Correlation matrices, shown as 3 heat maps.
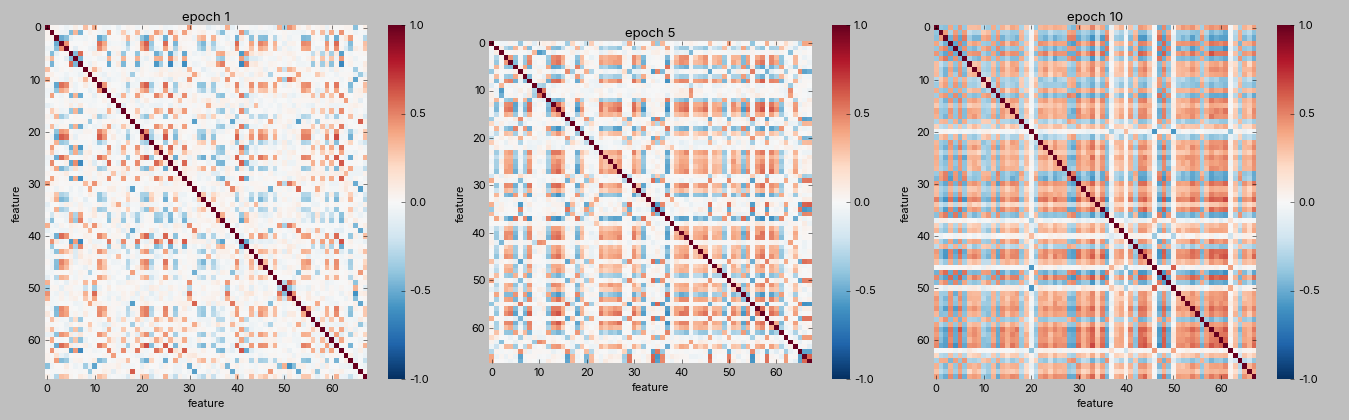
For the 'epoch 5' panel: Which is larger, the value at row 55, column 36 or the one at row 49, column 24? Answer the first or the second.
the second
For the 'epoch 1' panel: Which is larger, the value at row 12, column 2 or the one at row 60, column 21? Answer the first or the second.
the second
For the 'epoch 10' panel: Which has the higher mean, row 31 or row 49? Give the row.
31
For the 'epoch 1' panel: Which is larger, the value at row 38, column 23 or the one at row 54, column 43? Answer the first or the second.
the second
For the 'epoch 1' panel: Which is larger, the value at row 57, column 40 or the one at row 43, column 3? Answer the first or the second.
the second
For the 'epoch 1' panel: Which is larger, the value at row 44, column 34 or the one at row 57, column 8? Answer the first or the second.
the first
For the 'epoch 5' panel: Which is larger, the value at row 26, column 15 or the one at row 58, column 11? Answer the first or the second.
the first
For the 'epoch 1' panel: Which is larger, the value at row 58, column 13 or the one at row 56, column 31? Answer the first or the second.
the first
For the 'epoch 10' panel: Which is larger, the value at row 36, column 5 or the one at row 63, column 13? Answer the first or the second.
the second
